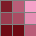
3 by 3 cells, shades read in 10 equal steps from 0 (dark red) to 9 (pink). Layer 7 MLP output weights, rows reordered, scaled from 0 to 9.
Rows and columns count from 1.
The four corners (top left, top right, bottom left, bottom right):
1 9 0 5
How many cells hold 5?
2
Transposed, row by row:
1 3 0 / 5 4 0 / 9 8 5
